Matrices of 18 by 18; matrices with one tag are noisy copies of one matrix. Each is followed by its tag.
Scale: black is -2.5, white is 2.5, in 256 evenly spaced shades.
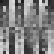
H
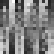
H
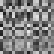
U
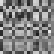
U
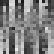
H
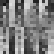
H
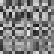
U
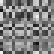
U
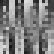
H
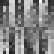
H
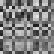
U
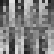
H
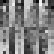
H
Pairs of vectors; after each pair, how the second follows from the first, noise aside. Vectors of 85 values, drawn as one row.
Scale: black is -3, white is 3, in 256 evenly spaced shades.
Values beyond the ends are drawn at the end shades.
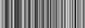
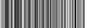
copied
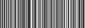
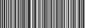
copied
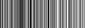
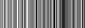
reversed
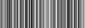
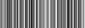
copied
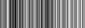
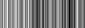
reversed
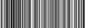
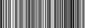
reversed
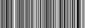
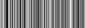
reversed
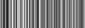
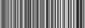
reversed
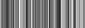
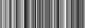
reversed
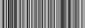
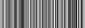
reversed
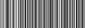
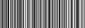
reversed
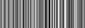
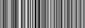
reversed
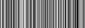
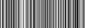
copied
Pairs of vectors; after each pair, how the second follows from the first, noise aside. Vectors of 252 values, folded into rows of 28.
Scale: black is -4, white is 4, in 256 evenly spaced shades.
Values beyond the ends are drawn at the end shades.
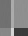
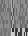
sign-scrambled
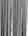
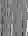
partly zeroed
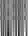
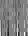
partly zeroed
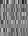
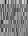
sign-scrambled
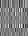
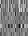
sign-scrambled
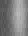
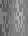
partly zeroed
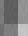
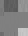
partly zeroed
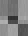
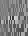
sign-scrambled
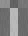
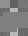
partly zeroed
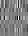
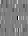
partly zeroed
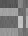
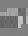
partly zeroed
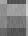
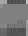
partly zeroed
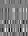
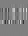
partly zeroed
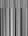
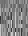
sign-scrambled
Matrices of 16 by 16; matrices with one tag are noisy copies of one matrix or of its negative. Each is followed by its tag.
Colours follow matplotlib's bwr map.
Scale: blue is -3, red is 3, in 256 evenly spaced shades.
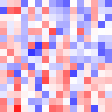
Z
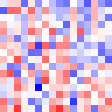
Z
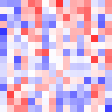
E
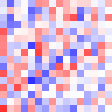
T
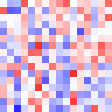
Z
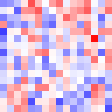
E
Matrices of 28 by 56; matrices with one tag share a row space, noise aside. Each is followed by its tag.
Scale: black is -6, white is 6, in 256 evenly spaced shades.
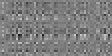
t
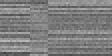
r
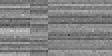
r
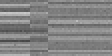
r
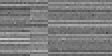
r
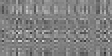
t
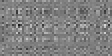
t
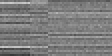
r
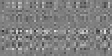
t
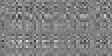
t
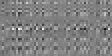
t
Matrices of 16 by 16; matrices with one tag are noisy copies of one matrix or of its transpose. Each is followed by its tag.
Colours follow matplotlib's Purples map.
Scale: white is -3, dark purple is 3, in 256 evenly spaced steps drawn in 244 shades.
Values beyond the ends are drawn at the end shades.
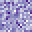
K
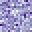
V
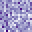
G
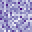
G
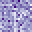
G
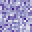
K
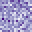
G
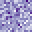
K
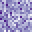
G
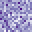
G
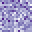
G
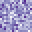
V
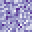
K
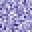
V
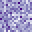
G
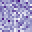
G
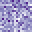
G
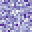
V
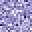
V
